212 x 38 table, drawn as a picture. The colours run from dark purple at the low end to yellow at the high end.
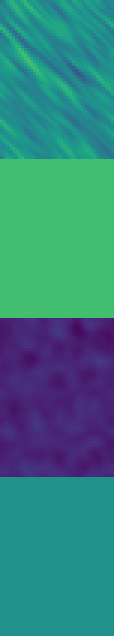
It is made of 4 by 1 panels. Panel 1,1: middling, slanting down to the right. Panel 2,1: high, flat. Panel 3,1: very low, blotchy, faint in contrast. Panel 4,1: middling, flat.
